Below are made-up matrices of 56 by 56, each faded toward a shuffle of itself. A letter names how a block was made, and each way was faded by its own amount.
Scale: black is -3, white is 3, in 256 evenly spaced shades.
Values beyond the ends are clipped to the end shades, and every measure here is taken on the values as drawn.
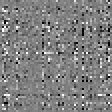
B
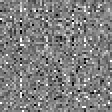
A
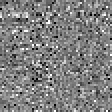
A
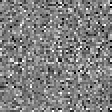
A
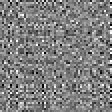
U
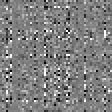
B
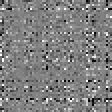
B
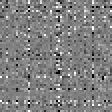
B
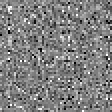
A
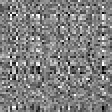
U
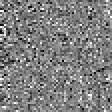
A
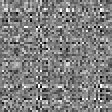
U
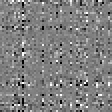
B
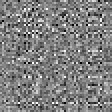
U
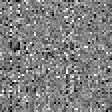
A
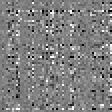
B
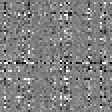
B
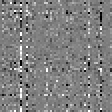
B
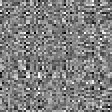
U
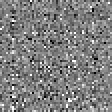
A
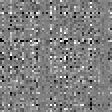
B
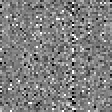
A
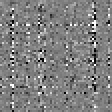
B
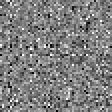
A
